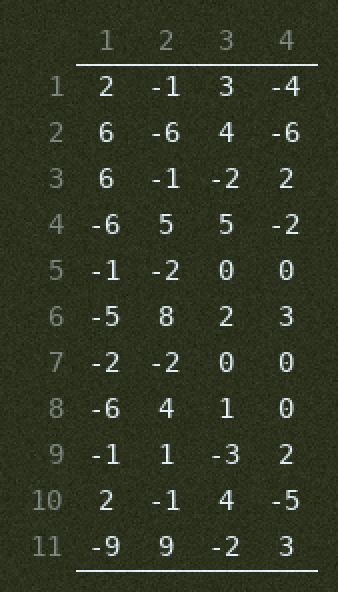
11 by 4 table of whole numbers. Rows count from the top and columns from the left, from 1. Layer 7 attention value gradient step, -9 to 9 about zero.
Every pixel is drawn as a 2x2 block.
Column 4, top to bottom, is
-4 -6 2 -2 0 3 0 0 2 -5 3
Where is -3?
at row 9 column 3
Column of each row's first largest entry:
3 1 1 2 3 2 3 2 4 3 2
